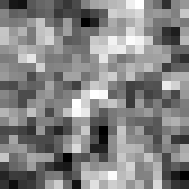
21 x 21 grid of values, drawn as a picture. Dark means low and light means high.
The field is mottled with small blotches. No single row or column stands out from its neighbours. The halves do not mirror each other. On average the colour sits 50% of the way up the scale.
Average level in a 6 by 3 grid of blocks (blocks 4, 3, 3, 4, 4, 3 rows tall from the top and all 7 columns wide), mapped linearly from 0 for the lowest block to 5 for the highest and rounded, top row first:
224 / 554 / 243 / 352 / 123 / 042
